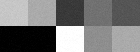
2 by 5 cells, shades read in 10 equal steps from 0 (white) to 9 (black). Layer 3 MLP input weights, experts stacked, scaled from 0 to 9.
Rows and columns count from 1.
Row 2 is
9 9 0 4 3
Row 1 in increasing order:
2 3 5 6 7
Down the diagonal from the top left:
2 9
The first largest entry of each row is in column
3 1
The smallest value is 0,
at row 2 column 3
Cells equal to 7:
1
